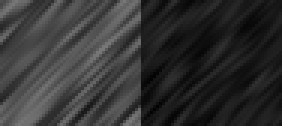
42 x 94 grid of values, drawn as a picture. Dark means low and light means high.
The table splits into one row of 2 panels. Panel 1,1: low, slanting up to the right. Panel 1,2: very low, slanting up to the right, faint in contrast.
